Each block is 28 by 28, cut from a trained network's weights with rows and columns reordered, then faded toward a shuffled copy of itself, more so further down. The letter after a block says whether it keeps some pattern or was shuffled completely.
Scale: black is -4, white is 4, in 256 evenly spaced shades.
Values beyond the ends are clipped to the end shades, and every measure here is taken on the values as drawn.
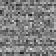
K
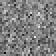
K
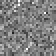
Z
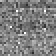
K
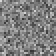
Z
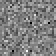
Z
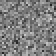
Z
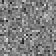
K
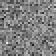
Z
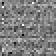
K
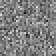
Z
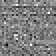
K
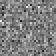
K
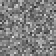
Z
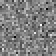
Z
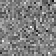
Z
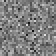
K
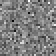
Z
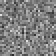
K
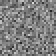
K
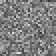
Z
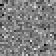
Z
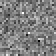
Z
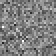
Z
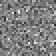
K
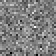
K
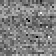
K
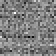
K
